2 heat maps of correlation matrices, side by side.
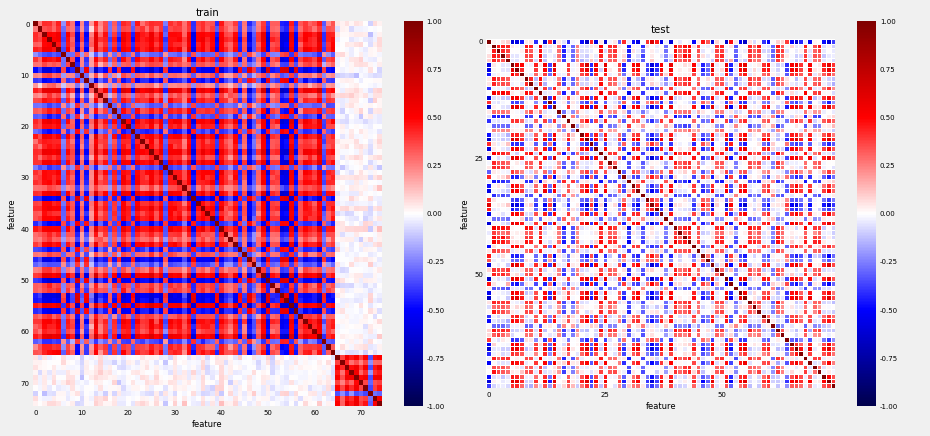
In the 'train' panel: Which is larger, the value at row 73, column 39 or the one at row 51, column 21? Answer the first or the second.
the first
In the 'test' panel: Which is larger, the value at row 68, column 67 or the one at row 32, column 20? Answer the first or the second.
the second
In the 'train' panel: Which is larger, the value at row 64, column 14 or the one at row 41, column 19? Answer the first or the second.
the second
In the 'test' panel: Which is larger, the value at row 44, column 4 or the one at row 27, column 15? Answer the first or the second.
the second
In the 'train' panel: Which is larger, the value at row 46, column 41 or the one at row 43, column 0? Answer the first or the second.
the second
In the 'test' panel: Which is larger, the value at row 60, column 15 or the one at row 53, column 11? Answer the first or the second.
the first
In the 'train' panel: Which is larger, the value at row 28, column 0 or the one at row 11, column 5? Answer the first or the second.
the first
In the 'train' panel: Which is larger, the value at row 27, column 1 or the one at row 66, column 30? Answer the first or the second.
the first
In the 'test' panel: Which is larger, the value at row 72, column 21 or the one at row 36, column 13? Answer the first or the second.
the first
